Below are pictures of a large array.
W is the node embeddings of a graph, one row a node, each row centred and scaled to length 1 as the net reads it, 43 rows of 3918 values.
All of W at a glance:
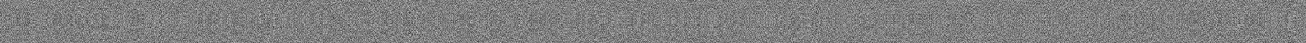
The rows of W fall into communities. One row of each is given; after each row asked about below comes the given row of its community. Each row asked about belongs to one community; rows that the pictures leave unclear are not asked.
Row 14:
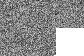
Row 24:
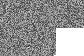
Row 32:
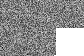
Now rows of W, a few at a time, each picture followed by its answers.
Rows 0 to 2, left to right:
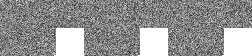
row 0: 24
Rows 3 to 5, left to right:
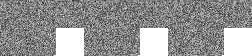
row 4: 24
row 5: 24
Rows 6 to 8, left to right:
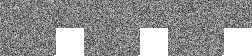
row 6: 32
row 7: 32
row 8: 24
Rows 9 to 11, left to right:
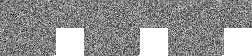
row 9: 32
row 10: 14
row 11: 32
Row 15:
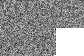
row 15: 24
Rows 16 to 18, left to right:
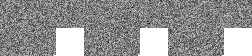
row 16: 24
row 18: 14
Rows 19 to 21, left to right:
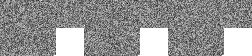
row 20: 14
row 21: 14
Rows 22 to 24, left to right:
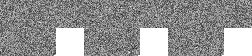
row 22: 14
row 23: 14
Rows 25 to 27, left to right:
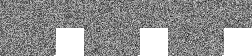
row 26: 24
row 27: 24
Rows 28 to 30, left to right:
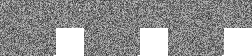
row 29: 24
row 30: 14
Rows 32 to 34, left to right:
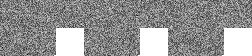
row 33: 14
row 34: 14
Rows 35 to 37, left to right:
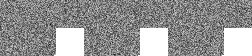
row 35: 14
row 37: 24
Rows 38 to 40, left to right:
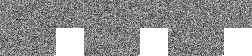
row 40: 32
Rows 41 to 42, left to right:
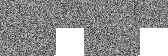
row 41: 14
